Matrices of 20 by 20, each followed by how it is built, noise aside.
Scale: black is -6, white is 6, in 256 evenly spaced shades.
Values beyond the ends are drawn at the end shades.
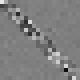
banded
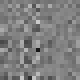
low rank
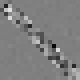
banded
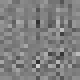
low rank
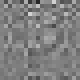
low rank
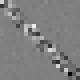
banded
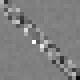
banded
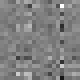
low rank
